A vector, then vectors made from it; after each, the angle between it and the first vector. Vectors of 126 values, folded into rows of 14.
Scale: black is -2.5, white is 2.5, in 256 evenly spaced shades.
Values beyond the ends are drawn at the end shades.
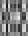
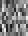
partly aligned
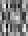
nearly parallel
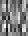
nearly parallel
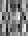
nearly parallel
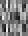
nearly opposite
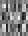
nearly parallel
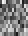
orthogonal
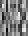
nearly parallel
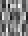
nearly opposite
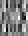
nearly parallel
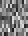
orthogonal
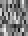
partly aligned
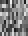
orthogonal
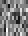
partly opposed
